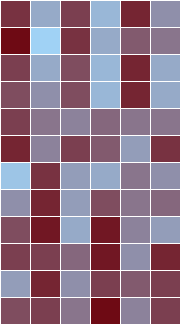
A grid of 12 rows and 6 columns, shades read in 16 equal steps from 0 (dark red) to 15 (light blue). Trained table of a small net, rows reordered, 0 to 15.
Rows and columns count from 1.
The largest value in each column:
14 15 12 13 11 12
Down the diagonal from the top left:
3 15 5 13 8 3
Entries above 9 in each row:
3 2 3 3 0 1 4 2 2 1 2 0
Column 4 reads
13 12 13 13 7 6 12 5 1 1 4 0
